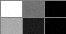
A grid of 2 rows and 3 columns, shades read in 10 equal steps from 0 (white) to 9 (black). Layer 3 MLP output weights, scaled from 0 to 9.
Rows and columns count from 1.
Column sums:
3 13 18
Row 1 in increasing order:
0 5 9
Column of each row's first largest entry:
3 3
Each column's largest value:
3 8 9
